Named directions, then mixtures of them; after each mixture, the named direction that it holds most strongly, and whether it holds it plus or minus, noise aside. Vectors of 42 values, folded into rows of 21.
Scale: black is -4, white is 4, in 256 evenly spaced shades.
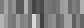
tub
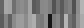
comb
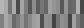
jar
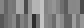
tub, minus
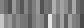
comb, minus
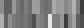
comb, minus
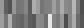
comb, minus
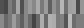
jar, minus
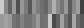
jar, plus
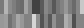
tub, plus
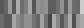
jar, minus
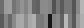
comb, plus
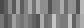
jar, minus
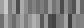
jar, plus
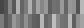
jar, minus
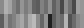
comb, plus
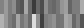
tub, plus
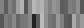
tub, minus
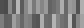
jar, minus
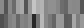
tub, minus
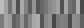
jar, plus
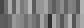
jar, minus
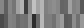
tub, minus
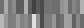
tub, plus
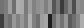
comb, plus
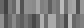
jar, minus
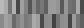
jar, plus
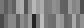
tub, minus
